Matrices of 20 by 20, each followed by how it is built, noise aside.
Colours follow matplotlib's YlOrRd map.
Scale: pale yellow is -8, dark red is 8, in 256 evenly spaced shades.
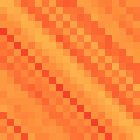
Toeplitz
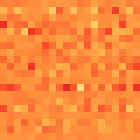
uneven rows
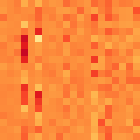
uneven columns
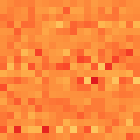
uneven rows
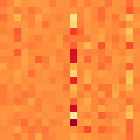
uneven columns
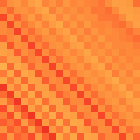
Toeplitz
